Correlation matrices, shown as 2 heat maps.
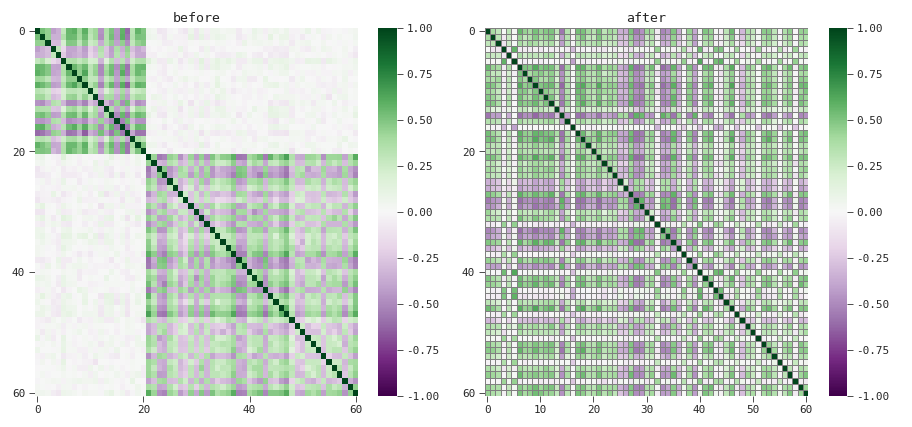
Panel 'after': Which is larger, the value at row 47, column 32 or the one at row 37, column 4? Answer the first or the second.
the first
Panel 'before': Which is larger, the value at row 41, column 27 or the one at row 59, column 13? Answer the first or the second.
the second
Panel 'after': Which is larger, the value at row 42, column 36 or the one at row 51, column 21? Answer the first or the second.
the second
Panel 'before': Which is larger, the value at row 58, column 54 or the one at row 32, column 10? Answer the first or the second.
the first
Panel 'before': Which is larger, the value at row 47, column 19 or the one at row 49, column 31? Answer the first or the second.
the first
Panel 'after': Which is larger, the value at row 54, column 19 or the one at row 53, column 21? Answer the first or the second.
the second
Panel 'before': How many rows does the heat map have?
61
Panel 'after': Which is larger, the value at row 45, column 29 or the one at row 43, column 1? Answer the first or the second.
the second
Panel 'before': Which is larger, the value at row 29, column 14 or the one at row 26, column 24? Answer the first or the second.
the first
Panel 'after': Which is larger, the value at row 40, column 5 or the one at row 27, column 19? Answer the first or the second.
the first
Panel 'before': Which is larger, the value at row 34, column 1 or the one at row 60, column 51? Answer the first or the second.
the second
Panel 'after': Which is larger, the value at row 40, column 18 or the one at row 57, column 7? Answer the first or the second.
the second
